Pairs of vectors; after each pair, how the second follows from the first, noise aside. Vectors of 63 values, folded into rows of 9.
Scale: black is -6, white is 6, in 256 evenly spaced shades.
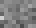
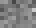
reversed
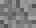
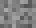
shuffled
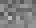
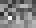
scaled up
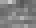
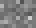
shuffled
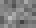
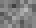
reversed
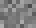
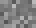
reversed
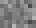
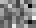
scaled up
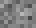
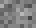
copied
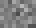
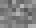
sign-scrambled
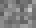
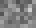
copied
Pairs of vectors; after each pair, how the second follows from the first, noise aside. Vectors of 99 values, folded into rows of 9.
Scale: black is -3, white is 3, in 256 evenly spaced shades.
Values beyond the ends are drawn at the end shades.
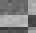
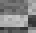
copied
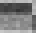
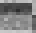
copied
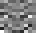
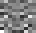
copied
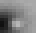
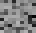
shuffled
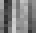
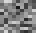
shuffled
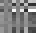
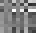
copied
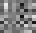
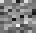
shuffled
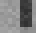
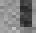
copied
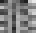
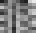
copied
